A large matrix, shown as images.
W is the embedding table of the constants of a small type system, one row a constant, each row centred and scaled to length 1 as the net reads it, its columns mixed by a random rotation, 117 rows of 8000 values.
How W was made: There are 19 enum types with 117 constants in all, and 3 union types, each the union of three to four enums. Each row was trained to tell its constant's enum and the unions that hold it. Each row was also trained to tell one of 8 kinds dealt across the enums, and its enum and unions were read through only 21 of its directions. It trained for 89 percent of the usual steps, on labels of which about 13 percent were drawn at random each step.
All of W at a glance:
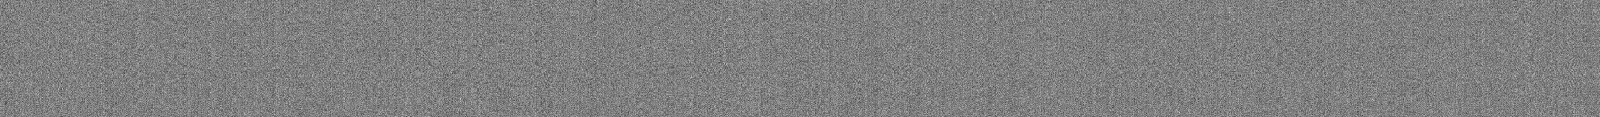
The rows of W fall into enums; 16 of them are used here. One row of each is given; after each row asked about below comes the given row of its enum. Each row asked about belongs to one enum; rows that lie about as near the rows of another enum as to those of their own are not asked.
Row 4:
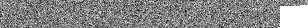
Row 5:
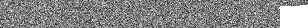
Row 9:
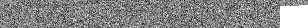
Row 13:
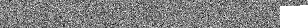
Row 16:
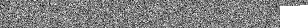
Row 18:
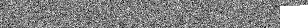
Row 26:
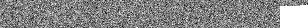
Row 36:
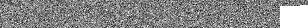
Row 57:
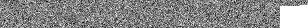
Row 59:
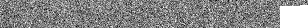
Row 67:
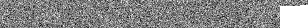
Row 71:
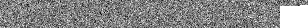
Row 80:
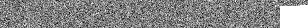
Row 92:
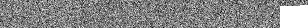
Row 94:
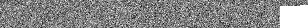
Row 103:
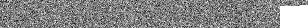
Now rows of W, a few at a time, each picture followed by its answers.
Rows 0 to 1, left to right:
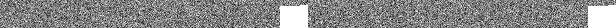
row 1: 4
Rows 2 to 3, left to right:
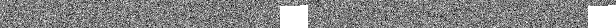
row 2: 26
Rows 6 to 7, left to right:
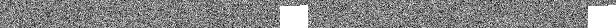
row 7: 67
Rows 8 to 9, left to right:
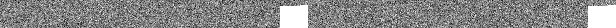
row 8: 94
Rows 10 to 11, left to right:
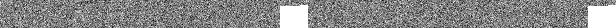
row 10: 26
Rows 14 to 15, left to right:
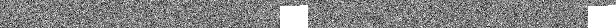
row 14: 18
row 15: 57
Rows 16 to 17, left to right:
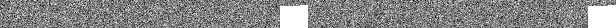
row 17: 26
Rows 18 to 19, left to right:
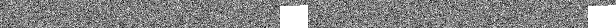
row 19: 18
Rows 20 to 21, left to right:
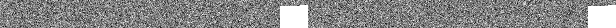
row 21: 94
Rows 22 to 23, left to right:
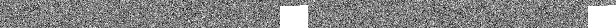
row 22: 67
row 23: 59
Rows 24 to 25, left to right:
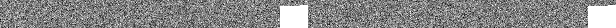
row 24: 16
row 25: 36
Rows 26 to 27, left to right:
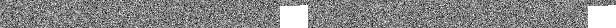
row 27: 13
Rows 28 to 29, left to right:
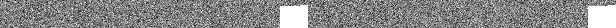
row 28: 4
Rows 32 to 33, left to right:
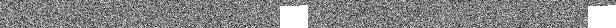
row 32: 103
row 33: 71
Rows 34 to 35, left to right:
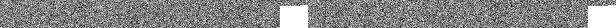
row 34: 5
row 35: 67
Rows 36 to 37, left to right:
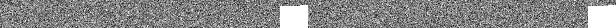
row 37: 26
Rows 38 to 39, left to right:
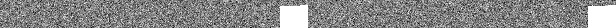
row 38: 16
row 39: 9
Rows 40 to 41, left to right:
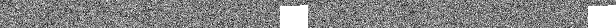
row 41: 103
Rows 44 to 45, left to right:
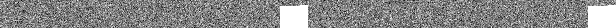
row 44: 80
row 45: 26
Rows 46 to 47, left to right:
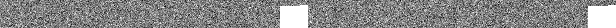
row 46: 71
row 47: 67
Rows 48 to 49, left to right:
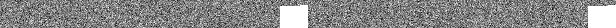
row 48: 94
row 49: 36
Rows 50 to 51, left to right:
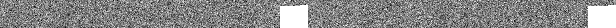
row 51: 5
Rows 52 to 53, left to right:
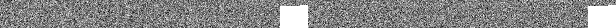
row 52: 36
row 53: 13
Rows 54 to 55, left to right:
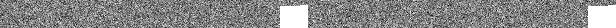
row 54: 57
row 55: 36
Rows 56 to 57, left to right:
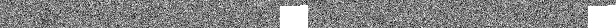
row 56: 59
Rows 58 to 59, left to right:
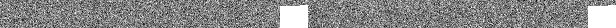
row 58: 103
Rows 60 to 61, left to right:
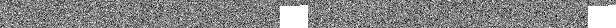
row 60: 36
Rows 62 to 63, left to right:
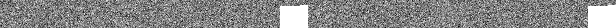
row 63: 71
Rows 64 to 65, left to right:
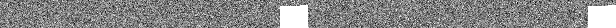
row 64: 103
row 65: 4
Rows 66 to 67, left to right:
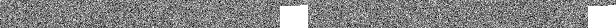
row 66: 13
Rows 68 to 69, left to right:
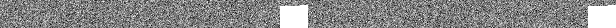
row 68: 26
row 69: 36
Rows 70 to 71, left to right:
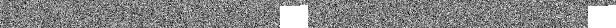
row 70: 59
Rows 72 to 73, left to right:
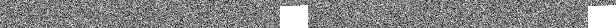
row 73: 13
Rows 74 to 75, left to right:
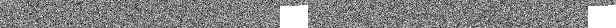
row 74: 18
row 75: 18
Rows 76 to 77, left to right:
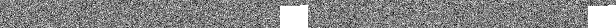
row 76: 18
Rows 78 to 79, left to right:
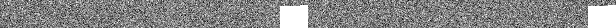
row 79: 71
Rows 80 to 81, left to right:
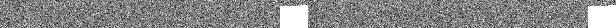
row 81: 59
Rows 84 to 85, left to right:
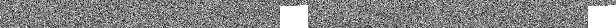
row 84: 71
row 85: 16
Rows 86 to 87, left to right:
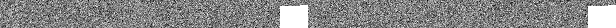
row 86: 71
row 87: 67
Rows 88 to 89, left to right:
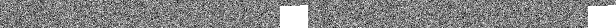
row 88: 4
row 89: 94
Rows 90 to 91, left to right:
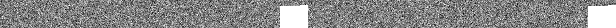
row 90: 103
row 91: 94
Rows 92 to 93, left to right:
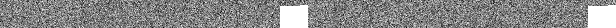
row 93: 67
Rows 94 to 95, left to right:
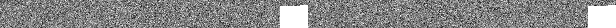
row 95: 13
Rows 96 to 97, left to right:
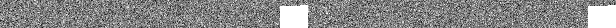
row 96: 16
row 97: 36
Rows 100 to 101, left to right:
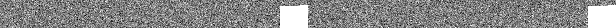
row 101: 103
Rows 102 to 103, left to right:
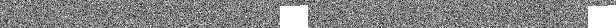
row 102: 4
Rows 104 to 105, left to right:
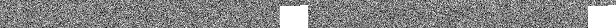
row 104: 13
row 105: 59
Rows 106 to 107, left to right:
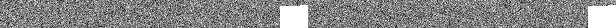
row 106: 16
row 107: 59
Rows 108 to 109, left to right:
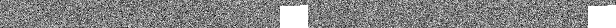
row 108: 18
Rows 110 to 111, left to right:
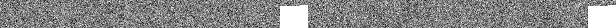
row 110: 103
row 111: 71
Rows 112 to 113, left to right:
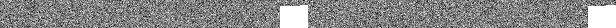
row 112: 67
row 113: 80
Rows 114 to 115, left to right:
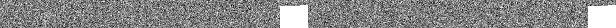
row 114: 26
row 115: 4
